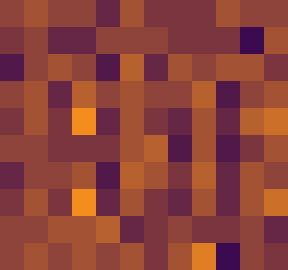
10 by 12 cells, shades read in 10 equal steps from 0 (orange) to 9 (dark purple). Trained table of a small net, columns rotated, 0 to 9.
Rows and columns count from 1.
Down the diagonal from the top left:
5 5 4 3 7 4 4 7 6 9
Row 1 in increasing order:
4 4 4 5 5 5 5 5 6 6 6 7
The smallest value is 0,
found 2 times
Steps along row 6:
same up same same down down up down up down down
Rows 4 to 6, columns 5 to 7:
5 4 5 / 7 4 6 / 6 4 3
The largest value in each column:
8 5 7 7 8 7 7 8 6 9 9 7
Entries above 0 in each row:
12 12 12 12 11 12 12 11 12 12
